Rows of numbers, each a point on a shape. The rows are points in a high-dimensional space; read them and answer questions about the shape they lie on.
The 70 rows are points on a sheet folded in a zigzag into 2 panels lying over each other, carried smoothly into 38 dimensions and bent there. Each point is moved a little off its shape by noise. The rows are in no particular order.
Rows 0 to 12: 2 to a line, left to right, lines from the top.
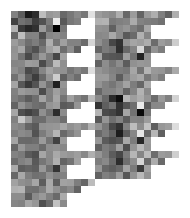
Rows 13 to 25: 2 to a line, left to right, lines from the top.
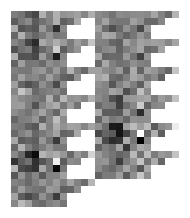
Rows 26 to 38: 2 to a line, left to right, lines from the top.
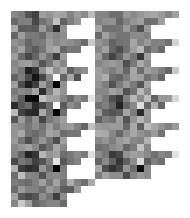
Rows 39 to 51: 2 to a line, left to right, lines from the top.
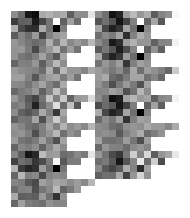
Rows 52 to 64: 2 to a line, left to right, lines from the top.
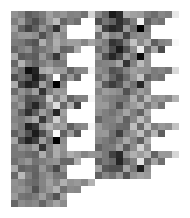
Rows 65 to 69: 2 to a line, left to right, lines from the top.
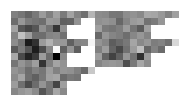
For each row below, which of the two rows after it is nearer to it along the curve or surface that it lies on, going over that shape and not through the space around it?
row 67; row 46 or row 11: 46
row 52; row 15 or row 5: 15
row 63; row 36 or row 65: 36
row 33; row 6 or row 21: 21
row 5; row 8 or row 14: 8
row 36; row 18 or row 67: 67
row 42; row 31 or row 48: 31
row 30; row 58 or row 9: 58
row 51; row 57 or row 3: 3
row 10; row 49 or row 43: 43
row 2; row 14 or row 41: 14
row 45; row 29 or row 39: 39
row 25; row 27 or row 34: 34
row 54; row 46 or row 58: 46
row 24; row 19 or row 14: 19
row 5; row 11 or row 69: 11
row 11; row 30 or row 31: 30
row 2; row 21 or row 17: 17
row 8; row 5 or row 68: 5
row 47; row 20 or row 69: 20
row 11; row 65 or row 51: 51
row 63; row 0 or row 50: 50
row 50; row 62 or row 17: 62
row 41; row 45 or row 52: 45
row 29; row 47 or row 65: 65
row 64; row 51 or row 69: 51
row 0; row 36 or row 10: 36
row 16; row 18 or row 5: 5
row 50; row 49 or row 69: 49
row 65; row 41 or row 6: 6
